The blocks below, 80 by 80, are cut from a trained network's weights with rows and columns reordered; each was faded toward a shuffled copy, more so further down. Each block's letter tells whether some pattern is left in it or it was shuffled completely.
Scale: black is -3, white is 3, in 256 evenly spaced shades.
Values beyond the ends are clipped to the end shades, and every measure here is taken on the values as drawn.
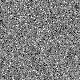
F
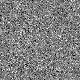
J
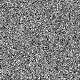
F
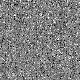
J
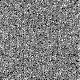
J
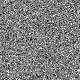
F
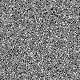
F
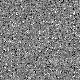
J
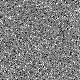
F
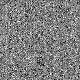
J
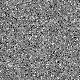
F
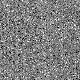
J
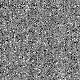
J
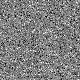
F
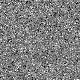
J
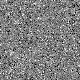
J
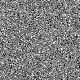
F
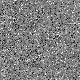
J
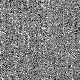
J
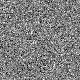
J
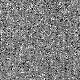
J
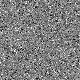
F
